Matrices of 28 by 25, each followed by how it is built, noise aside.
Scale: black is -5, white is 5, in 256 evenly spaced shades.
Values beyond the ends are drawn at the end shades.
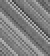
Toeplitz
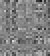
low rank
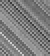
Toeplitz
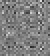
low rank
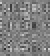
low rank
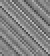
Toeplitz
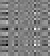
low rank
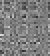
low rank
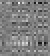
low rank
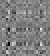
low rank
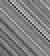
Toeplitz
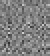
low rank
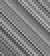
Toeplitz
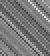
Toeplitz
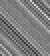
Toeplitz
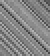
Toeplitz
